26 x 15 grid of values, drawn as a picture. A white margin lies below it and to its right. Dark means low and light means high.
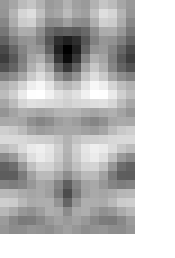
No lone cell stands out from its neighbours. The top middle is the ninth with the lowest average. No single row or column stands out from its neighbours. The top middle is the roughest part. It is mirror symmetric from left to right.
